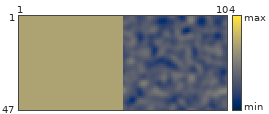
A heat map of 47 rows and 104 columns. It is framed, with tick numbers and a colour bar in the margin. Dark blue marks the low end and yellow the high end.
The table splits into one row of 2 panels. Panel 1,1: high, flat. Panel 1,2: low, blotchy.
